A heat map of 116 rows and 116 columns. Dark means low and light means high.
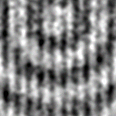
Seam: none. Rings: centred on the top middle. Slope: none. Average level on the scale: 50%. Stripes: upright, repeating 10 times.
